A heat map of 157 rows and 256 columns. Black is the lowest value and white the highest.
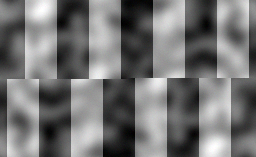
A half turn leaves it unchanged. Upright stripes repeat 4 times across the table. There is no overall slope.
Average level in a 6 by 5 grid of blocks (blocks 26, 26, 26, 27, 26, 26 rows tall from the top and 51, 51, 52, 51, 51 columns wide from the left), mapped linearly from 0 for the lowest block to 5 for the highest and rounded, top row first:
5 1 0 4 4 / 3 3 1 3 2 / 3 2 2 3 3 / 3 3 2 2 3 / 2 3 1 3 3 / 4 4 0 1 5
